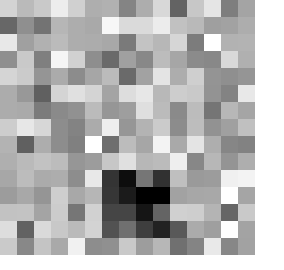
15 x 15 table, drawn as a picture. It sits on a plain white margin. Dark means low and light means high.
Mirror symmetry: none. Ninth with the lowest average: bottom middle. Odd patch: lower, in the bottom middle.
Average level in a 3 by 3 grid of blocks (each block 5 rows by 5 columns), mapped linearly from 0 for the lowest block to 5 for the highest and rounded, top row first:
444
454
404
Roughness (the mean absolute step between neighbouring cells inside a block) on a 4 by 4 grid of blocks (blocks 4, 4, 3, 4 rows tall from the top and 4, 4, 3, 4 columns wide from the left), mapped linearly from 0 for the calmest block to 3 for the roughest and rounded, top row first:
1111 / 1110 / 0321 / 1122
